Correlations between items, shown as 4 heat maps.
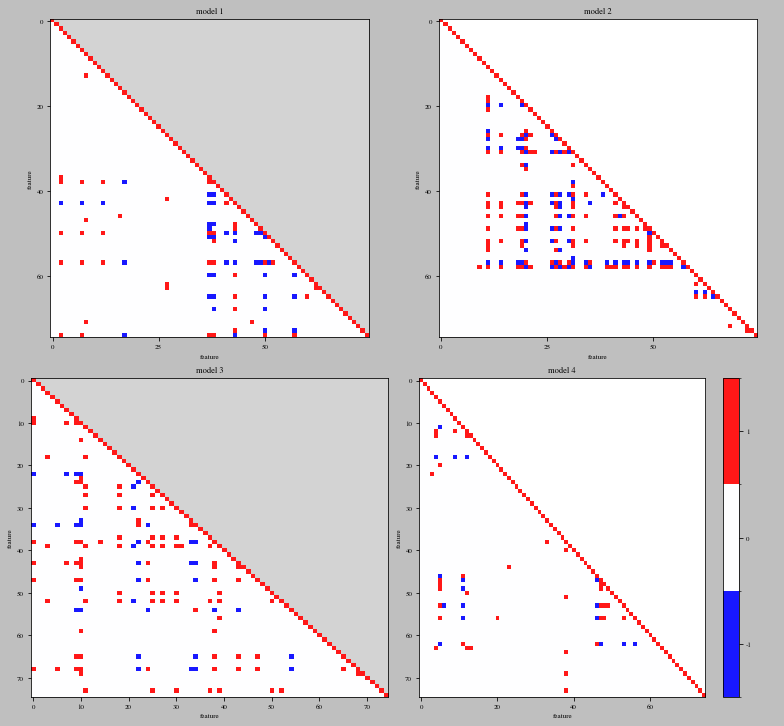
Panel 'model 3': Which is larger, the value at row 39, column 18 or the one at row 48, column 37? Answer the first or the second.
the first
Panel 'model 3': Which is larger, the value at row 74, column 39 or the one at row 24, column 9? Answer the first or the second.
the second
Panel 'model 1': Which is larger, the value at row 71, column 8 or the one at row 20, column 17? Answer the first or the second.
the first
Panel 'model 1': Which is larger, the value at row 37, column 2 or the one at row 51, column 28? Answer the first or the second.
the first
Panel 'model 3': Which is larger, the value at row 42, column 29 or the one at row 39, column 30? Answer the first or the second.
the second
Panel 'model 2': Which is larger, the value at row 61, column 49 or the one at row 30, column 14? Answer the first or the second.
the first
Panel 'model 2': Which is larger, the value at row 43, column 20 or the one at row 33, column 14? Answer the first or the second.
the second
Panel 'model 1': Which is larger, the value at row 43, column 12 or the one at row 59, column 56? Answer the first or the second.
the second
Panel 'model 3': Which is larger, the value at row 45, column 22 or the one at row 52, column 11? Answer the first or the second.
the second
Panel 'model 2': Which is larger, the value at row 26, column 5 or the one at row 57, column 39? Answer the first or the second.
the first
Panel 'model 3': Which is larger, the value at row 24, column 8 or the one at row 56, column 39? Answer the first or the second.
the second
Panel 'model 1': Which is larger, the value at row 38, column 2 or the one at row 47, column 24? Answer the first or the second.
the first
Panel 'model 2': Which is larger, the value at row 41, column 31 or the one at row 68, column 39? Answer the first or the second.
the first
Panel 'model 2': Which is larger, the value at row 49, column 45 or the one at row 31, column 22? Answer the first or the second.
the second
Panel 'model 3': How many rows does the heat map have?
75
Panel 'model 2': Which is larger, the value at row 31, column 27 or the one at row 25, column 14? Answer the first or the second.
the first
